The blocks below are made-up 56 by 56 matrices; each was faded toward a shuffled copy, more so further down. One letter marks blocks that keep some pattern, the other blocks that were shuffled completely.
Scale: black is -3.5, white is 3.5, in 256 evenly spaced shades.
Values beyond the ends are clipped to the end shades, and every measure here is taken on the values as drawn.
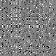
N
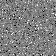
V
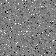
V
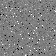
V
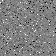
V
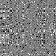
N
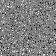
V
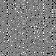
N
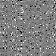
N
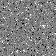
V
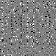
N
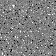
V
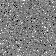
V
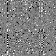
N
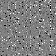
N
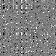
N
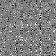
N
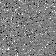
V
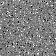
V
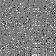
N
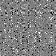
N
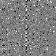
N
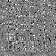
N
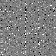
N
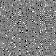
N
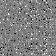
N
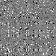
N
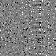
N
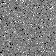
V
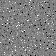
V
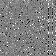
N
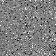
N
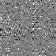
N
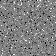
V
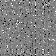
N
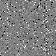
N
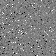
V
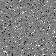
V
